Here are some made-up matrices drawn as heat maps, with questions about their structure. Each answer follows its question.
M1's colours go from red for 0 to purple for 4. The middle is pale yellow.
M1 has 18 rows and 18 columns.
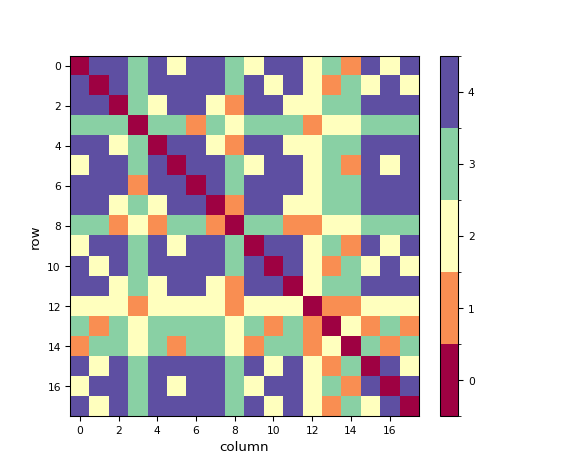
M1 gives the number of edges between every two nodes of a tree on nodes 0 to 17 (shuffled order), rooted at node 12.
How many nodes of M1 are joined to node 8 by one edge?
5
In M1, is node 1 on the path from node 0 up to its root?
no
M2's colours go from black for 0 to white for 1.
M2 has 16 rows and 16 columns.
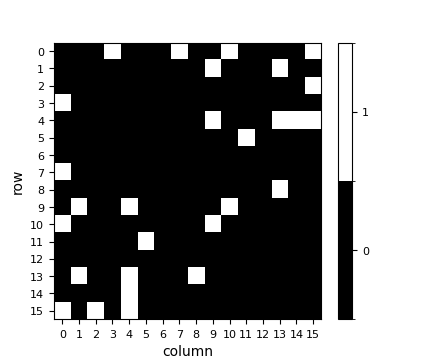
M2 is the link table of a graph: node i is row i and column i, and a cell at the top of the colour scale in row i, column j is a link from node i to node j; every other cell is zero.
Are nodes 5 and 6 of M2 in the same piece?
no
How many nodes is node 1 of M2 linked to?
2
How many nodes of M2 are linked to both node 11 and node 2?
0
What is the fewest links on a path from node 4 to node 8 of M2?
2
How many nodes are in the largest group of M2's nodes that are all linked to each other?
2
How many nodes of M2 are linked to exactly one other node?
7
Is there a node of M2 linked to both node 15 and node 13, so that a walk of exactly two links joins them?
yes
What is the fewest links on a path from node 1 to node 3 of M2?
4
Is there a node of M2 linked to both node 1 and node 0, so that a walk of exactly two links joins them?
no
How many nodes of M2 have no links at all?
2
